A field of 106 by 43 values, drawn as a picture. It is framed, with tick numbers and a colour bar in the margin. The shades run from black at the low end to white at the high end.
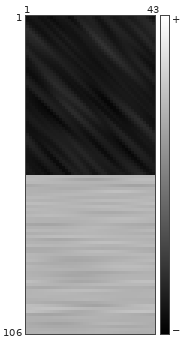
It is made of 2 by 1 panels. Panel 1,1: very low, slanting down to the right, faint in contrast. Panel 2,1: high, streaked across, faint in contrast.
